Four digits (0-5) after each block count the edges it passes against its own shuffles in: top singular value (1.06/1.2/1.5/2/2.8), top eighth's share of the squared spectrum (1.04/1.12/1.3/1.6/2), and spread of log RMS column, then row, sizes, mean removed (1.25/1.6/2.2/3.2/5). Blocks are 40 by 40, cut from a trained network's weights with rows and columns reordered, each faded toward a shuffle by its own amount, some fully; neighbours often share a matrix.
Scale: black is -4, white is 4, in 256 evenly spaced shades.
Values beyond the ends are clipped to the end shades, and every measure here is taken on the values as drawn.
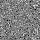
1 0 0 0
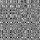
4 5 2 3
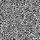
2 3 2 1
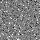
0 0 0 0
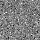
0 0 0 0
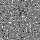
0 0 0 0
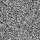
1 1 0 0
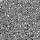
0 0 0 0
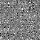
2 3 2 0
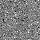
0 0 0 0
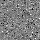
0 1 0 0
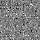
1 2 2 0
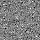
1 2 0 0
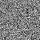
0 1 0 0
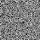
2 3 1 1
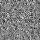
2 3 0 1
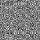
3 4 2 2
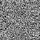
2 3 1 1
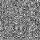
3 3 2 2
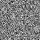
2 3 0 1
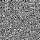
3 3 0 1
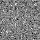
2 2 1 0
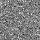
2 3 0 1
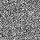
1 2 0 0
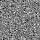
1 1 0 0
